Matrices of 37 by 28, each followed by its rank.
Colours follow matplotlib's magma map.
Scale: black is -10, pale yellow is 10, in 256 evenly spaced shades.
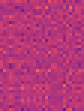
five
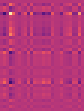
one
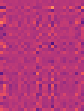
three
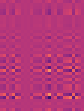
one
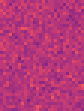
full rank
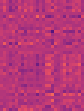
three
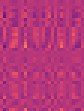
two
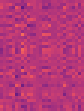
three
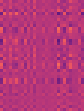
two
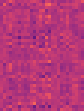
five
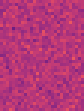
full rank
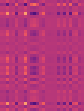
one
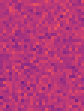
full rank
